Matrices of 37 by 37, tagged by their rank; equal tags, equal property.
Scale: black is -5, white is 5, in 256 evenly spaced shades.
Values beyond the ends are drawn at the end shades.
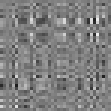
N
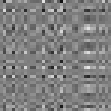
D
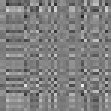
D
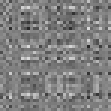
N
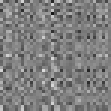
N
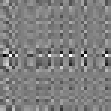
D
